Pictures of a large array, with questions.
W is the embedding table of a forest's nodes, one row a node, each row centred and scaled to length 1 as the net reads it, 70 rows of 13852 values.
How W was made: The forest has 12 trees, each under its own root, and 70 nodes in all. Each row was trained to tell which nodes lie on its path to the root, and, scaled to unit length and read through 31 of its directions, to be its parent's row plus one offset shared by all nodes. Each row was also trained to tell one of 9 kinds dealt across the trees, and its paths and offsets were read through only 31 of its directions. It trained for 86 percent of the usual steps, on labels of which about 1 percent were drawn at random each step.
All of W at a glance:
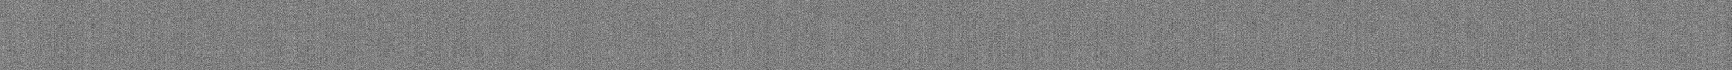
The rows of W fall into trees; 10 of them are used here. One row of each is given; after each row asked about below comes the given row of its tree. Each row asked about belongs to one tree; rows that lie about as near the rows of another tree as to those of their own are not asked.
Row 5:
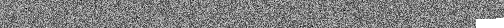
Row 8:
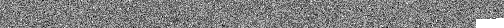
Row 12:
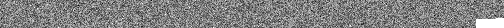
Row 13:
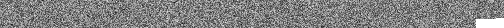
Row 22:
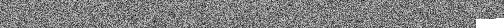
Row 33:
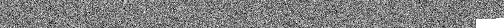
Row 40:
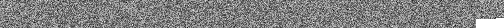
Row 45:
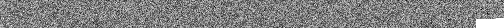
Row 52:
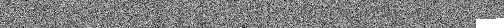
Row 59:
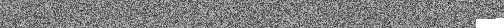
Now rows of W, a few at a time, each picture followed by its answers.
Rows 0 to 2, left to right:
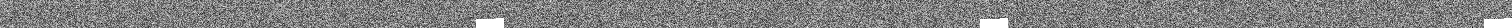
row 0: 45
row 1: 59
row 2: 45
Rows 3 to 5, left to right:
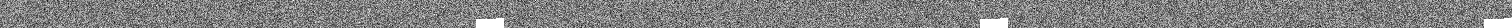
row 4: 22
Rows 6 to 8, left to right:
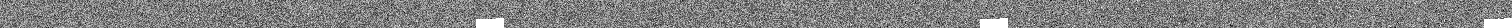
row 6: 13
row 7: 40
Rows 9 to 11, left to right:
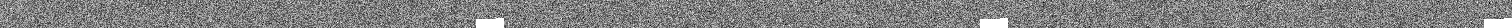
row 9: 5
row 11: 8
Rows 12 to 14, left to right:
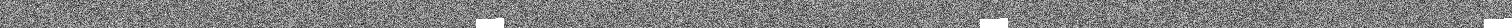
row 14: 40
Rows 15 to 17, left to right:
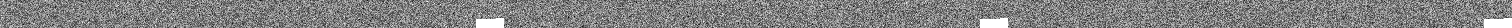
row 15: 45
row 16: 13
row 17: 12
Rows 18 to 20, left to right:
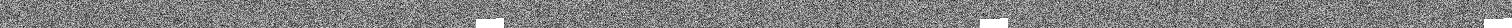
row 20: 5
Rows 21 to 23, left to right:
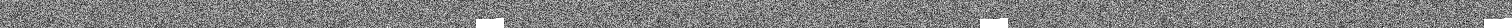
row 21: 33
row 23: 33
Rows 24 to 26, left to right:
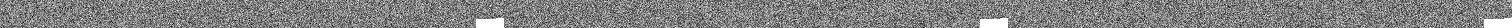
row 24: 12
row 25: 8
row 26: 5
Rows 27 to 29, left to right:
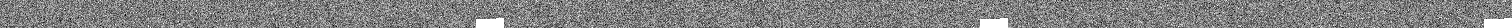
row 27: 8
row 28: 8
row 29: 22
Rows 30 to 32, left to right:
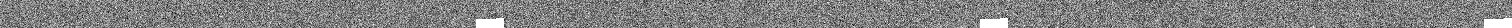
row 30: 40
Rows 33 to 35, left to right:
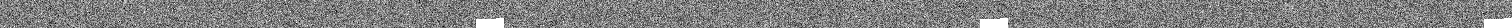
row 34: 8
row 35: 45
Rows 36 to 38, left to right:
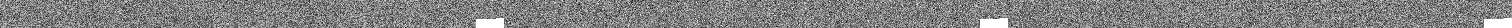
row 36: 8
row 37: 33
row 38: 33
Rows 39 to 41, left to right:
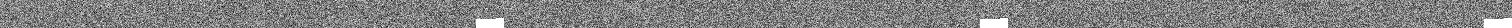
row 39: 5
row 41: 59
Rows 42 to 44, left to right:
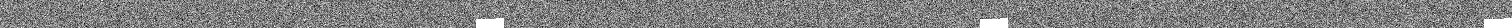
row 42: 22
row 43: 8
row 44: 45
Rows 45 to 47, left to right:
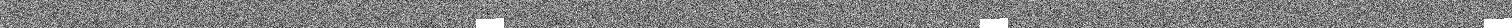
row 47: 40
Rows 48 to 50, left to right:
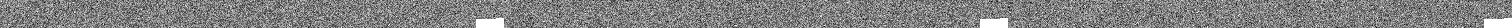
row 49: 33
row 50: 22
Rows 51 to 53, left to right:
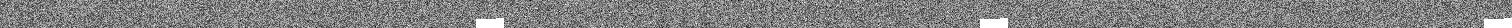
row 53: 52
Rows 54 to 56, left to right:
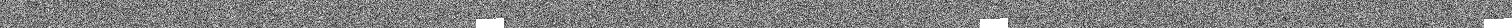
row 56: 8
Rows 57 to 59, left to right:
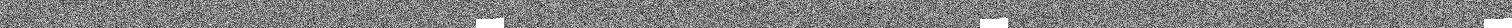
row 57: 33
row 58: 12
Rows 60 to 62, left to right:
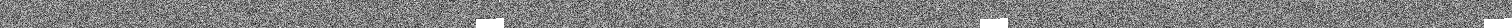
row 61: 52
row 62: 52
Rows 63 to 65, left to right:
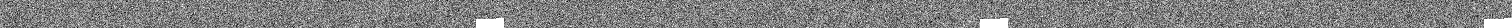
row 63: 33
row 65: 22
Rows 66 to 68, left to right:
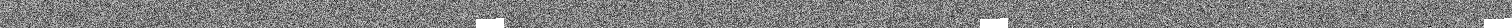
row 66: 40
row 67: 33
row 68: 52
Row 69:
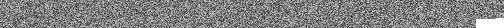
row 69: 59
